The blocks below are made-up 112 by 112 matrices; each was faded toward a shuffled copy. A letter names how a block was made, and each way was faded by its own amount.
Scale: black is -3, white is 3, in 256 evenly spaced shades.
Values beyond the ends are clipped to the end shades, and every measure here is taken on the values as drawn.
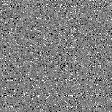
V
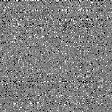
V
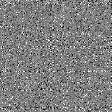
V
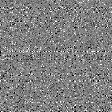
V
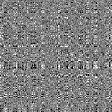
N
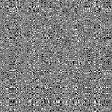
N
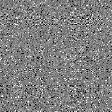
V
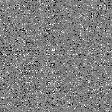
V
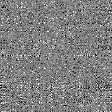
V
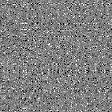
V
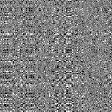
N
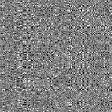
N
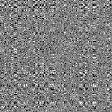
N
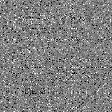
V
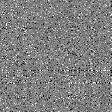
V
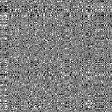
N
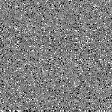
V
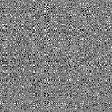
N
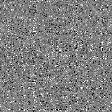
V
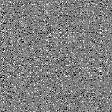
V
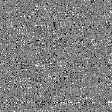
V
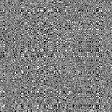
N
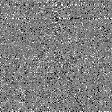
V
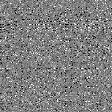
V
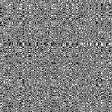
N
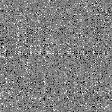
V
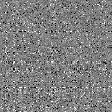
V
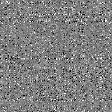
V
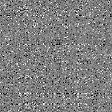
V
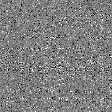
V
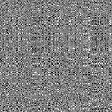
N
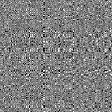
N
